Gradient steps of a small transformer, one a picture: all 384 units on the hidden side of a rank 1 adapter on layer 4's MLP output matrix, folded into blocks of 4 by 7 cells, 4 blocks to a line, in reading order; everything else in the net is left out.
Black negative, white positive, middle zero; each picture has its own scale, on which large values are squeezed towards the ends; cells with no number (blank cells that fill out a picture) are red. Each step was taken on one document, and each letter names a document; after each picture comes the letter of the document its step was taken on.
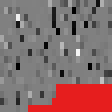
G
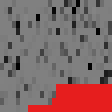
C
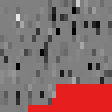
G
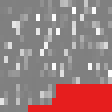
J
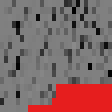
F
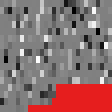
F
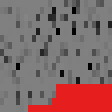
G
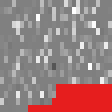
F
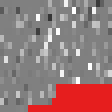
G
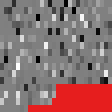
F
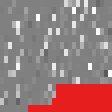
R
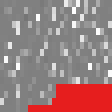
R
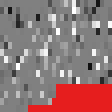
G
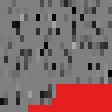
J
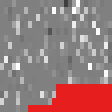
C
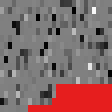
J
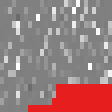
C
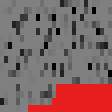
J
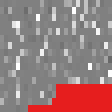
R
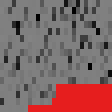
F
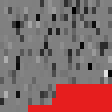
F
